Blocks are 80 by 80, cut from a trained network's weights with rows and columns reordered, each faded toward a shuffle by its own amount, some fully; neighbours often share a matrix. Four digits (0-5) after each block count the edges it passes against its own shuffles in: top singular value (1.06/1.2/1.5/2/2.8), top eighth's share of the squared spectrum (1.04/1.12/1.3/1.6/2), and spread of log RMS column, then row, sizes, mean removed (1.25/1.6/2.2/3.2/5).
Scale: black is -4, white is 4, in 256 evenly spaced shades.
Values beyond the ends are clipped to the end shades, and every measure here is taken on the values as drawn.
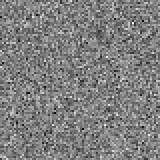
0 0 0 0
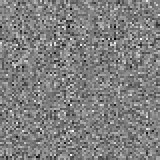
3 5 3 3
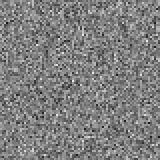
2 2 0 0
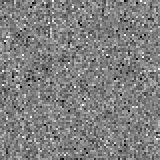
0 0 0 0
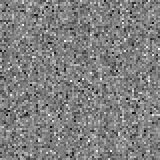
0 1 0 0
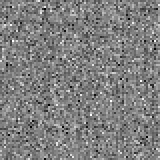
1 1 0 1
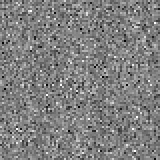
1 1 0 1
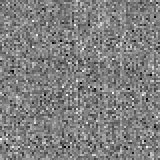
2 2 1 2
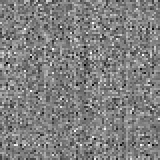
2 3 1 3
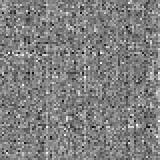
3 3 1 2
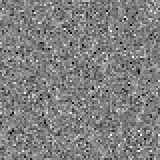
0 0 0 0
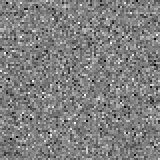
0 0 0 0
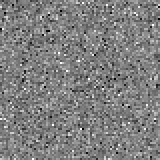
0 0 0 0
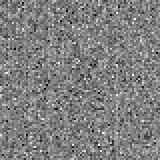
1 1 0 0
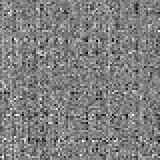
3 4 2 3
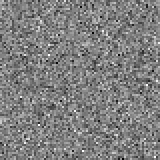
1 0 0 0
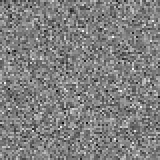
2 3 0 1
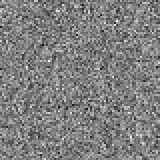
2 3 0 1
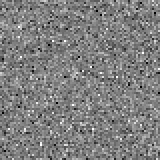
1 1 0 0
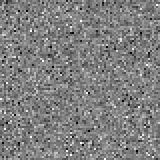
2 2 1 0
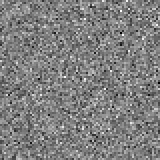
2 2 0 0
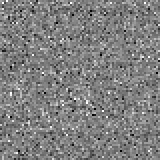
1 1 1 0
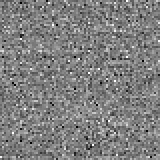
2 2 1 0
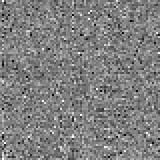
2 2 2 0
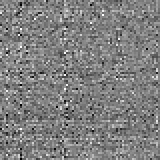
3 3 3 1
